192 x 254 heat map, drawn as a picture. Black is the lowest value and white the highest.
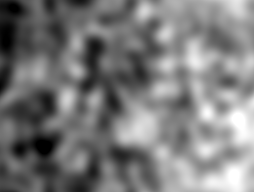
Values rise toward the right. The ninth with the highest average is the bottom right. There are no regular stripes. The texture varies smoothly and slowly. No row or column stands out. The values follow a bell shape. There are no lone odd cells.
